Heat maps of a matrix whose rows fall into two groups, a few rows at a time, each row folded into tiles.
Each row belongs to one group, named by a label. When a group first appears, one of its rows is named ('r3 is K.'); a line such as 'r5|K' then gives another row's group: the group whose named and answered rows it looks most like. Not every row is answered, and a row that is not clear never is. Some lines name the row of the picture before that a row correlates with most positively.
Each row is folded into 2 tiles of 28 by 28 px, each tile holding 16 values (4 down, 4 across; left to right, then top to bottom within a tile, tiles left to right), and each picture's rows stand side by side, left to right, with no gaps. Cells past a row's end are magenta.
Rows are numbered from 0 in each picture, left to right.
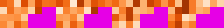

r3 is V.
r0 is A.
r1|A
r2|A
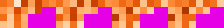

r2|A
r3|A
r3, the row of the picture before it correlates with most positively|2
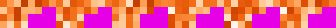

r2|A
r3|A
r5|A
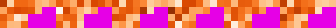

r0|V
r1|A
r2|V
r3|V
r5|V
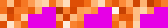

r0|V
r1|V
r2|A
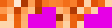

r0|A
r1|A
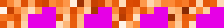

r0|A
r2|V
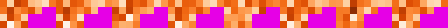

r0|V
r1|V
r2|V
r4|A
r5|V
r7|V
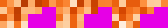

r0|A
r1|A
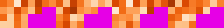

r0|A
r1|V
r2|A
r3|V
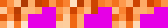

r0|A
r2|A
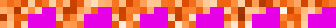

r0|A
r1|V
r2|V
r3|V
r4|A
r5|A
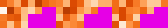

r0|A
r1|V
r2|V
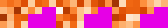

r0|A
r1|A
